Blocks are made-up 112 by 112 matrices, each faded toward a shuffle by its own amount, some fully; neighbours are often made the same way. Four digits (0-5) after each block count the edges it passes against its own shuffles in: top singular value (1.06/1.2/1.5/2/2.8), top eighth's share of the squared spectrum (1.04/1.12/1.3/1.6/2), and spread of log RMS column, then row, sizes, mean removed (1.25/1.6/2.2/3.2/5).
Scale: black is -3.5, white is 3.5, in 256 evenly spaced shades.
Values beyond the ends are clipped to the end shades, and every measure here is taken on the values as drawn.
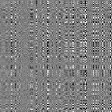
5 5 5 4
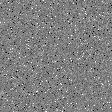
0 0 0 0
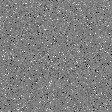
0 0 0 0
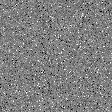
0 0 0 0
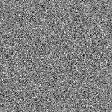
3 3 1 1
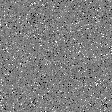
0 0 0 0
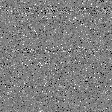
1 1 0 2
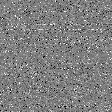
1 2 0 2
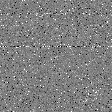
2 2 0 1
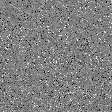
0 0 0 0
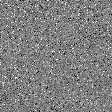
2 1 0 0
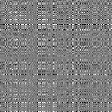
5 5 4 4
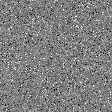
0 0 0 0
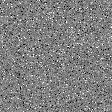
2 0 0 0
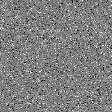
3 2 0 1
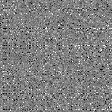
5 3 2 2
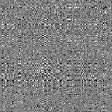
5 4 3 3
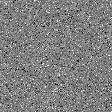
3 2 0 1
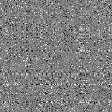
4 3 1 2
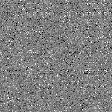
4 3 1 2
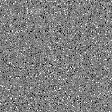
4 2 1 1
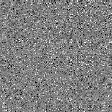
4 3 2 1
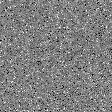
3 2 0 0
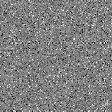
4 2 1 1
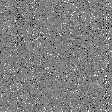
3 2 1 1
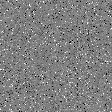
2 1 1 0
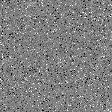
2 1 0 0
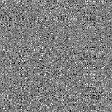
4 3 2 2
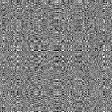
5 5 3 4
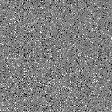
4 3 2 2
